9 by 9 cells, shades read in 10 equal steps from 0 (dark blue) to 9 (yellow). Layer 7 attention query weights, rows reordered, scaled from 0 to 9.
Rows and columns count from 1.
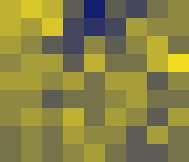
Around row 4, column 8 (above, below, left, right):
7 3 4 9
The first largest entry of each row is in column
2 3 8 9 1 7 4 4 5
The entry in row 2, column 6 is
2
